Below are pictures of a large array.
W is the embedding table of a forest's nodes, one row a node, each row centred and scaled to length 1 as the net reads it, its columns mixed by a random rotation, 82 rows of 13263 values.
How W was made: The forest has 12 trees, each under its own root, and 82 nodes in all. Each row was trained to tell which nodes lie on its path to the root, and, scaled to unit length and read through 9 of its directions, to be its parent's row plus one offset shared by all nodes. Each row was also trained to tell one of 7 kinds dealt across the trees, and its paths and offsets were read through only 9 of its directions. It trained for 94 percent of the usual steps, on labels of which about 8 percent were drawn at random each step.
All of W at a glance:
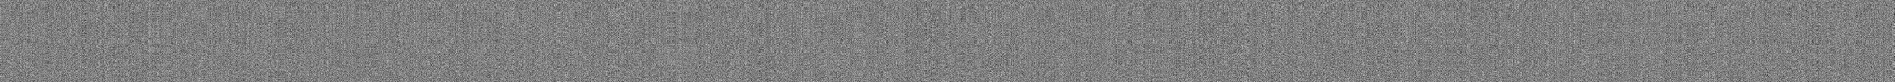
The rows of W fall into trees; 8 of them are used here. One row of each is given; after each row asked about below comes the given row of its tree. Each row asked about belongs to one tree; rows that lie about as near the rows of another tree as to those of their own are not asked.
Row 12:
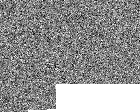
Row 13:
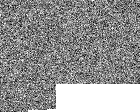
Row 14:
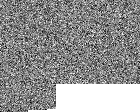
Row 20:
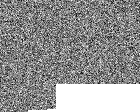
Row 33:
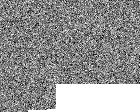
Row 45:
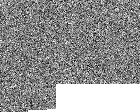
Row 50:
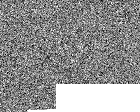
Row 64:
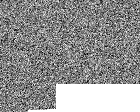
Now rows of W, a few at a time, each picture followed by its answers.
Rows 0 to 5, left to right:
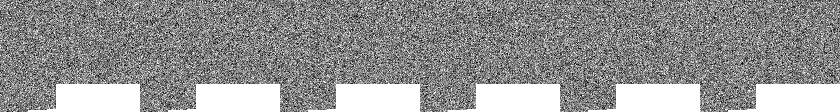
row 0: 45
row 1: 33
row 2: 12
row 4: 33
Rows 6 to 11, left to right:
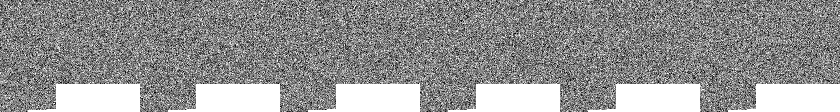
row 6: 33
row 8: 14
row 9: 45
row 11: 14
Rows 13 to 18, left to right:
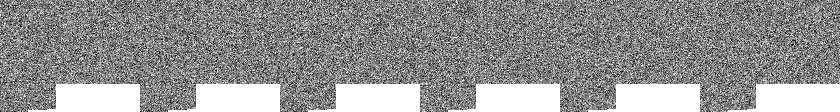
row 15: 12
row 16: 14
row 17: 12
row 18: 45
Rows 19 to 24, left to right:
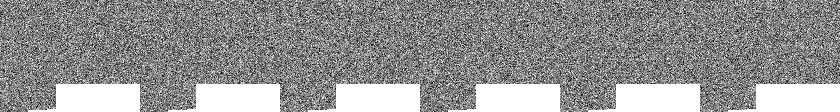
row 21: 45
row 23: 33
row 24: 64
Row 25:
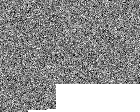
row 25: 33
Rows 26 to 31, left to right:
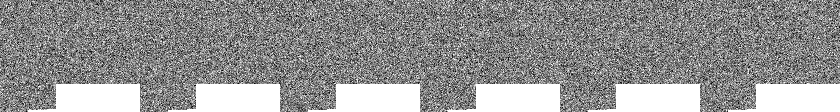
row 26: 33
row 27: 20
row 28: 13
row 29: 33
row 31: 12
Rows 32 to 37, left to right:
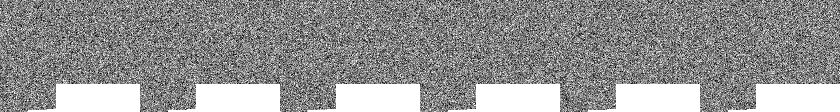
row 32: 20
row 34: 50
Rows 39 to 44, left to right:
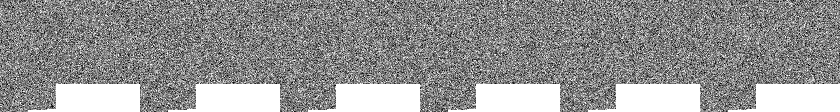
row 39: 64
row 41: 13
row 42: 13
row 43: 12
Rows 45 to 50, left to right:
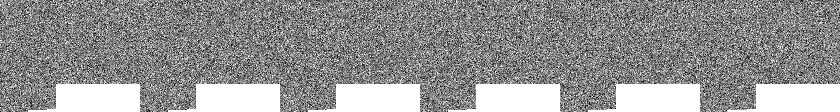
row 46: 45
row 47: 33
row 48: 12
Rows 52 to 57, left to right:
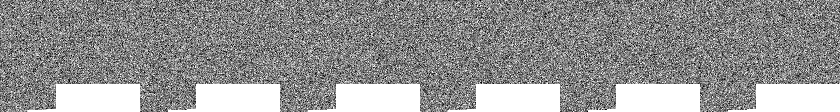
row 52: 50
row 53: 14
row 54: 45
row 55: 50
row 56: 14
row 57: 45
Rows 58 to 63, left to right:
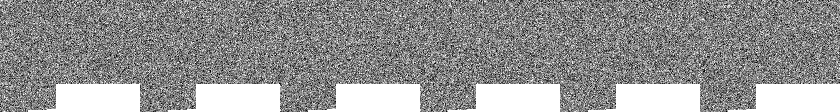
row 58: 14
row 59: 64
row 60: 14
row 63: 33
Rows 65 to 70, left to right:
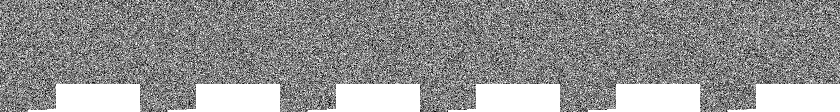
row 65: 13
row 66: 33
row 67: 45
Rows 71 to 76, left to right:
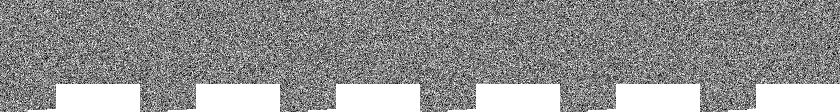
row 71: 50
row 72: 20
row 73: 64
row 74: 20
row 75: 20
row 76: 45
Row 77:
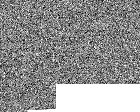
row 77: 50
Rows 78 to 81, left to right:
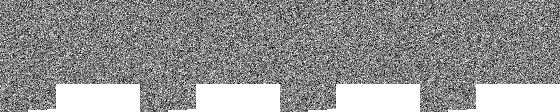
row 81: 12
